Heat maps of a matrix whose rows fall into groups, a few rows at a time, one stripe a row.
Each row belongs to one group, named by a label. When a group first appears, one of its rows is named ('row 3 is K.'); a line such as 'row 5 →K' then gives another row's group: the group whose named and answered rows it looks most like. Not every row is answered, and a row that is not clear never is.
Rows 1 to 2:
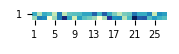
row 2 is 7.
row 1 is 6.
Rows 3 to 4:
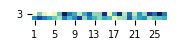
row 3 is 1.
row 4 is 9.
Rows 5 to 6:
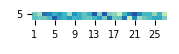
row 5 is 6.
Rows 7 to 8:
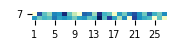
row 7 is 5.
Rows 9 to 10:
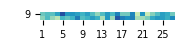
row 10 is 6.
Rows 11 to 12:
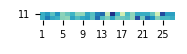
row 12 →9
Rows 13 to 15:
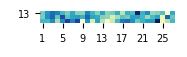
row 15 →7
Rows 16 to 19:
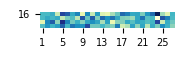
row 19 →9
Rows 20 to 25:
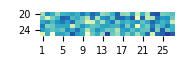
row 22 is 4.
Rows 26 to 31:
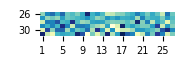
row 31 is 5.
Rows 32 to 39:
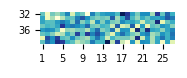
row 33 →1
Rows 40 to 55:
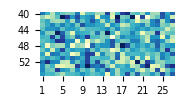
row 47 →4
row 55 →1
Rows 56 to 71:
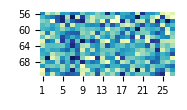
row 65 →7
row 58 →5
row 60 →1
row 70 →1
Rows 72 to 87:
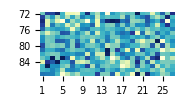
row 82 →5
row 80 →1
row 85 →9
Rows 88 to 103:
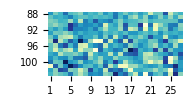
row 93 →1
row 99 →7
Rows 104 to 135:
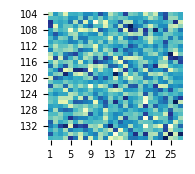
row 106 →4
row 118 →7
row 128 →4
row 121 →6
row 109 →9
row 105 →7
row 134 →1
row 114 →4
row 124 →9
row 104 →6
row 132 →7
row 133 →5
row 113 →5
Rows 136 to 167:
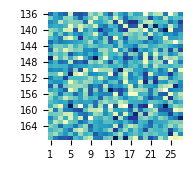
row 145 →1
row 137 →7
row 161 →1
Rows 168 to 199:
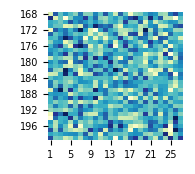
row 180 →7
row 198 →7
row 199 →1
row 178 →7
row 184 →1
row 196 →6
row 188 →9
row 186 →5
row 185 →5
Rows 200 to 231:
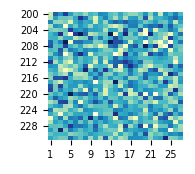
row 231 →7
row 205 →7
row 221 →9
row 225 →5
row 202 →5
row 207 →7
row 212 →5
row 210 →7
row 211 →5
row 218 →5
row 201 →1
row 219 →4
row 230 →1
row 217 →5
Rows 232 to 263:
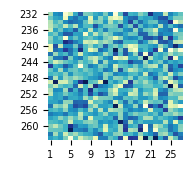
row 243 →1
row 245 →1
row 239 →4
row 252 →6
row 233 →7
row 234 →4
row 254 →7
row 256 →7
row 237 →4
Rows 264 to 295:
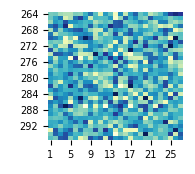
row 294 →1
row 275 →6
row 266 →4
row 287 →4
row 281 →5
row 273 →5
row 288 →9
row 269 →5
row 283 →9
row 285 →1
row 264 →1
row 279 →4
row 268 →4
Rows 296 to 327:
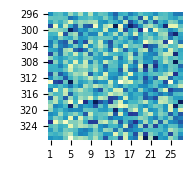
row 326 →1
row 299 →5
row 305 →7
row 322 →6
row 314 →4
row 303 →7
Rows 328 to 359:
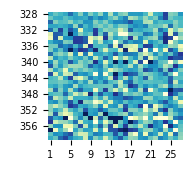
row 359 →4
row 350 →4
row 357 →5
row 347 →1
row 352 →6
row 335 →7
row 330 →5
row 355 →5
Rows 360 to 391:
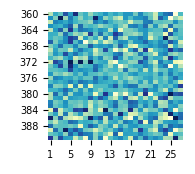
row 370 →4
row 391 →4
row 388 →1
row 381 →6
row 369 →1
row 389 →4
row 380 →1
